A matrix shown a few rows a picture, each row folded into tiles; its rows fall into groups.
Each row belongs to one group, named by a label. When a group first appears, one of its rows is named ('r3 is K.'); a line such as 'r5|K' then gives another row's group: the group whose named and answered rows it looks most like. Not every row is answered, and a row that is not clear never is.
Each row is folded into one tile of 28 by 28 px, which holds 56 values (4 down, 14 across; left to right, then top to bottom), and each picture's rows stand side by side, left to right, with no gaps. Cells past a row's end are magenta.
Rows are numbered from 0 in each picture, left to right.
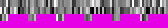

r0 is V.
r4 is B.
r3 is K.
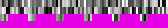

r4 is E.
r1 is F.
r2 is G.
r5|B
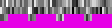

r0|G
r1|G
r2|K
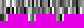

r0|K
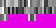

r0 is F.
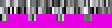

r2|V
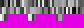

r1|E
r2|F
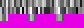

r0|G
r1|F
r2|F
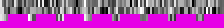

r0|F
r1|E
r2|V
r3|F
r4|B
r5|G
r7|F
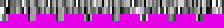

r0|G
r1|B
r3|B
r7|G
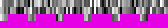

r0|F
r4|V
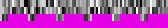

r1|B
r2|K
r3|K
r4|E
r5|E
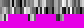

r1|F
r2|K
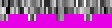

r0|V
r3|K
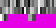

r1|E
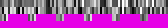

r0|V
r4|E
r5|G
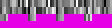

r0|B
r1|B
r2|B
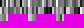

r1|F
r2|V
